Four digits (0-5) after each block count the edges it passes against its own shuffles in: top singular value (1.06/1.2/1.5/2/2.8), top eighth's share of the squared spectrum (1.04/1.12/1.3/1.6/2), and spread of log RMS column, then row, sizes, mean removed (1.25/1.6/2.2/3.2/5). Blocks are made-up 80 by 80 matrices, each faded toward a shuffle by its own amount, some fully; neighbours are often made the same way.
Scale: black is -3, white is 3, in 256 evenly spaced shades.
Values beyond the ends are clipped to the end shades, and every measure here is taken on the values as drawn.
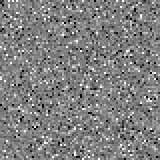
1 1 0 0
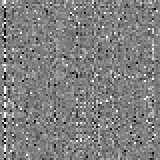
4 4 3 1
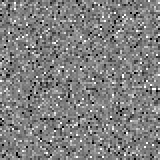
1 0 0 0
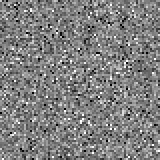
0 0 0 0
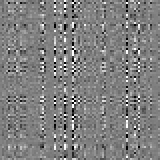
5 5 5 3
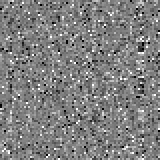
3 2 1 0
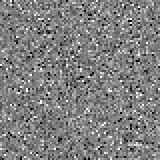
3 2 1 0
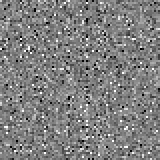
3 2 2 1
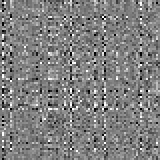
5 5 4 3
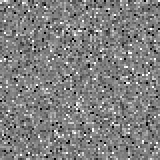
2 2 0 0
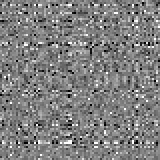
5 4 3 3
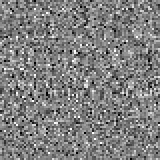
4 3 1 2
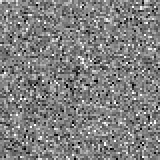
0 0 0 0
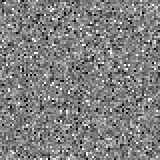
0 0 0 0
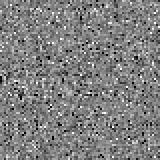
3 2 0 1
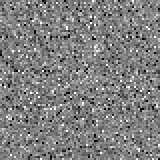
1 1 0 1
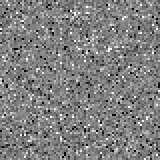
0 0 0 0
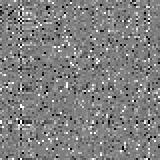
4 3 2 1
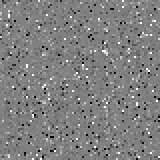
2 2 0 0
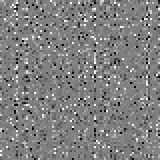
4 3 2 2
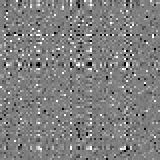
5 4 3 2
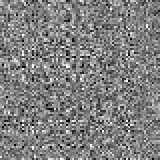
4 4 3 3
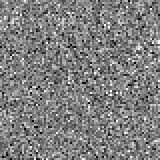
2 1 0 0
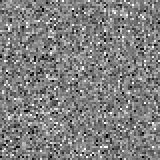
0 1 1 0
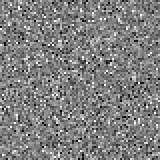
0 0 1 0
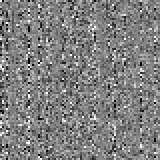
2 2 4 0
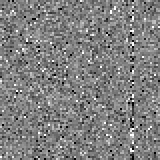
2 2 2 0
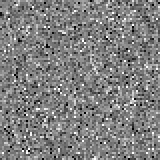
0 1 1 0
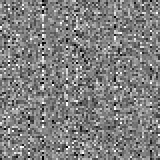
2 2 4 0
